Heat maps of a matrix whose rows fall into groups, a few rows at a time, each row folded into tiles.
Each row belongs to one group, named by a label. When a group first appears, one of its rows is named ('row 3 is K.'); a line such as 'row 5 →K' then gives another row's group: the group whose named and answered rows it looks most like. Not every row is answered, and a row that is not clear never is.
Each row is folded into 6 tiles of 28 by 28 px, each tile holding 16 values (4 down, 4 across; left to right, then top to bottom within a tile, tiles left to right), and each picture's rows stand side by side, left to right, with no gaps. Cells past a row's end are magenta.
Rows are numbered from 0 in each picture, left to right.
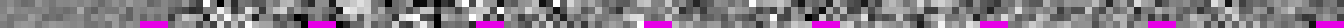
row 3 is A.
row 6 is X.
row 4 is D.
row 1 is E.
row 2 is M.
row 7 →E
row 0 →X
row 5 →D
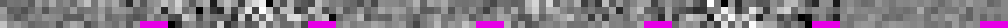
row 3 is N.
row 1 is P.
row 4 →E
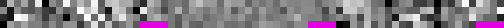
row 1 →N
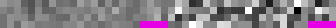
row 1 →X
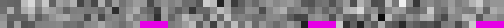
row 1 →E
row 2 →A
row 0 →N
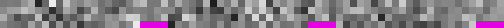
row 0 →A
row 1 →P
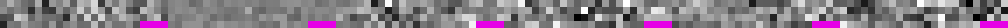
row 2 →A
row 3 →X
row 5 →D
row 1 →X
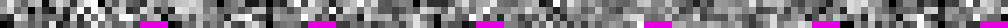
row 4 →D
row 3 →A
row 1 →M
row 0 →P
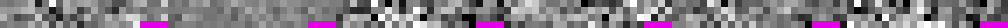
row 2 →E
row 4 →E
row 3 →M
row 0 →A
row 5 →E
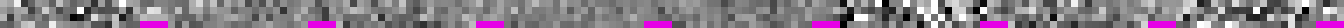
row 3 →N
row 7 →X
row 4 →M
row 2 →A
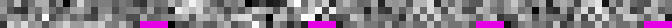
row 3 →P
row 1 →M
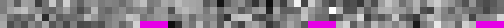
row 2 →D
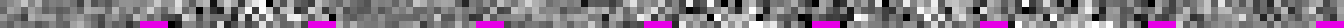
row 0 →M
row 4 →E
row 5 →P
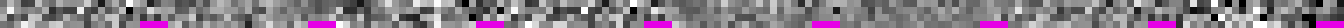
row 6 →X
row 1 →D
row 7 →E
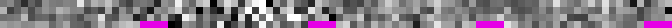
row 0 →D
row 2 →D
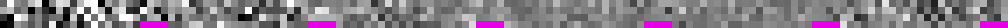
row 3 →D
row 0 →P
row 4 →N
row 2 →A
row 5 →N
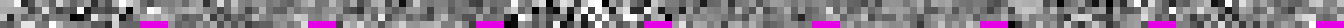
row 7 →A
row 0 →X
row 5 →D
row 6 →M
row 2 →E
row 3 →P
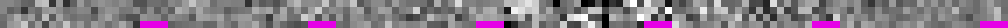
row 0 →E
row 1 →M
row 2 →X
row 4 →N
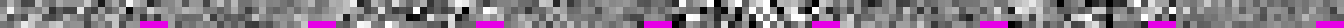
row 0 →X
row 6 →M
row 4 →P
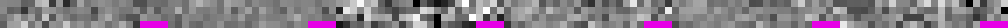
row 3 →M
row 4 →M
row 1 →N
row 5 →D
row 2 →M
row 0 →E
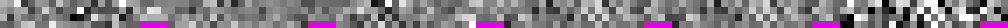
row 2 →A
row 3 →P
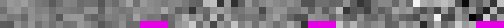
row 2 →D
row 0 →M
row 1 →E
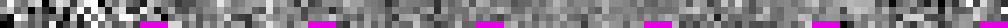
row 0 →P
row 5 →M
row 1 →D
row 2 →M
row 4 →A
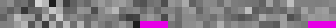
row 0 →E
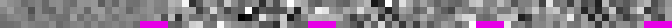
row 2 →A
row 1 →X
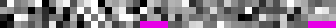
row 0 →P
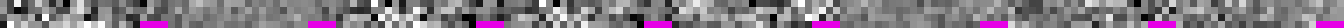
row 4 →M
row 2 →E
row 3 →E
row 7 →A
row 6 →D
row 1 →N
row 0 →E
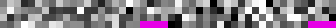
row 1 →P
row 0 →X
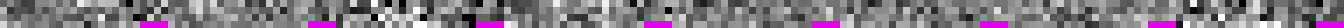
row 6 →A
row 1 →N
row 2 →E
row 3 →D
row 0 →D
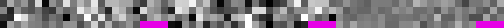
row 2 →D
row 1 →M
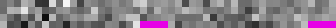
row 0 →A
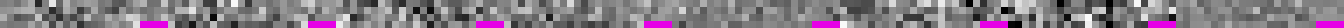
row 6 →M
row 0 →A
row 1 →A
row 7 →X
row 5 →D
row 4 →N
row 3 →A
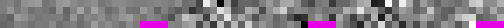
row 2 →A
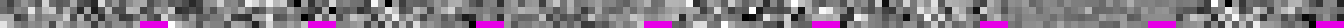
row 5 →P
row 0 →N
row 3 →A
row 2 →E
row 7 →E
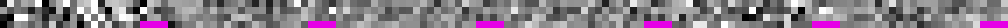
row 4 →X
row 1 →M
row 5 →A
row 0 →P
